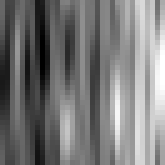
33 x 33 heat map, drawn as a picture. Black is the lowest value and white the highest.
Slope: up to the right. Grain: streaks running down. Average level on the scale: 50%. Ninth with the highest average: middle right.
